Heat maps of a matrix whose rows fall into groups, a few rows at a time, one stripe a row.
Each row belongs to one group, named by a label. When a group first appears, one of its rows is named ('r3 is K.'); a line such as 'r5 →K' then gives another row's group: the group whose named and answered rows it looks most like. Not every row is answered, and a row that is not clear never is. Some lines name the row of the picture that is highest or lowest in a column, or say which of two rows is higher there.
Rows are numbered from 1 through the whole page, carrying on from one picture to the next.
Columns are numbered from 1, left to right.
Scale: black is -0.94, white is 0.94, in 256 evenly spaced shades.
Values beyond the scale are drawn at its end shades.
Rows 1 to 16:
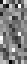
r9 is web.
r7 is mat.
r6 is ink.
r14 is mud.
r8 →mat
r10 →ink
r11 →ink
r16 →mat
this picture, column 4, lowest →16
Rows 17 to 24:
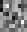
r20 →mud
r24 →web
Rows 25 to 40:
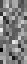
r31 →web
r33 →mud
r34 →web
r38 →mat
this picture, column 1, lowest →37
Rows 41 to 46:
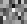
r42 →mat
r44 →mud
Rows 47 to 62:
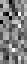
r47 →mat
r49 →mat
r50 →mud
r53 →web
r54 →mat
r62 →mud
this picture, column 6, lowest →50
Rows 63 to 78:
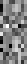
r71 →ink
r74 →mat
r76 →mud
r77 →web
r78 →mud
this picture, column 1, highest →71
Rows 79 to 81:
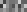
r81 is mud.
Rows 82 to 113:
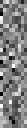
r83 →mud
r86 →ink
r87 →ink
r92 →mud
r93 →web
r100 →ink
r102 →mat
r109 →mud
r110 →ink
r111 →mat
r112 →mat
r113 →ink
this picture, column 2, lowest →94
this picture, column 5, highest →98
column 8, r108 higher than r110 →Yes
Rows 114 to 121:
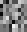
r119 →mat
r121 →mat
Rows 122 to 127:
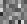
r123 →web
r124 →ink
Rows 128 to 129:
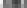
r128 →ink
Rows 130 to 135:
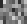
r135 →web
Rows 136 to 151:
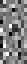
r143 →ink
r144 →mat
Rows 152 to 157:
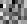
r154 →mat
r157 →mud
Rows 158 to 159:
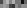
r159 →mat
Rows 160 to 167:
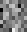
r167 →mat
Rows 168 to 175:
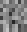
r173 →mat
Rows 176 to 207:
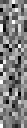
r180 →mud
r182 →web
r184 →mud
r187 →mud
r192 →ink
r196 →ink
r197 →mat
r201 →mud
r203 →ink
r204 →mat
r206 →ink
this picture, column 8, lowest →178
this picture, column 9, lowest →183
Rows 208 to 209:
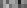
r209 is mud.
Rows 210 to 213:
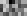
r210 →mat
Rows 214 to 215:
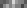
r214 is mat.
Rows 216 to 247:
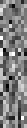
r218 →ink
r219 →ink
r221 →mat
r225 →ink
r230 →mud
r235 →mat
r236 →mud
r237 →mud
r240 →web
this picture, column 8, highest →245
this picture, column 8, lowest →216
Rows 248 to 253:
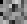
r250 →mat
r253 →mat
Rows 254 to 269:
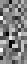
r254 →mat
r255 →mud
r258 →ink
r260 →mud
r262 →mud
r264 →mat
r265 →mat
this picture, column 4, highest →263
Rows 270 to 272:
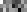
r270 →ink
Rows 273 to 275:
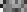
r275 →ink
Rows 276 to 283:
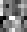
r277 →mud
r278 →ink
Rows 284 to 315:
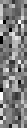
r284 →mat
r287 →ink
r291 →mat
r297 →mat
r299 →web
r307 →ink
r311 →ink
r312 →ink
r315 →mat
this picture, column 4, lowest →291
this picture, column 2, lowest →289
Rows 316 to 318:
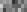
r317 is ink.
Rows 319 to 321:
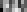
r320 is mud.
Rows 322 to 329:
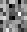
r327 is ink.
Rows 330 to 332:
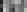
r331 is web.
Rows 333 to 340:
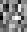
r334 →mud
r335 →mud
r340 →mud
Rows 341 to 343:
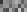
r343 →mud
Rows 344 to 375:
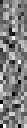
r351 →mat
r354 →mud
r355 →mat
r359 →web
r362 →ink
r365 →ink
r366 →ink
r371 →mud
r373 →web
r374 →mud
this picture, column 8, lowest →347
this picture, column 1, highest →370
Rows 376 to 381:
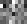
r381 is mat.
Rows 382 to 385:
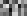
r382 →mud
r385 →mat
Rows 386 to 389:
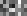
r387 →web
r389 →web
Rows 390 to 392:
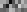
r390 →mat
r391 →mud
